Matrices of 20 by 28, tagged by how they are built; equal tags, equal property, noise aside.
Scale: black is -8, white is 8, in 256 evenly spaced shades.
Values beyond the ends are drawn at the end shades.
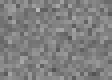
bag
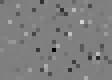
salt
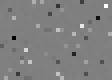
salt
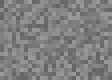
bag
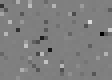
salt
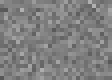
bag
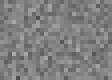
bag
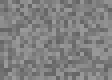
bag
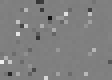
salt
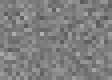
bag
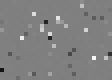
salt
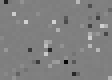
salt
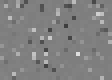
salt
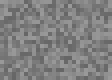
bag
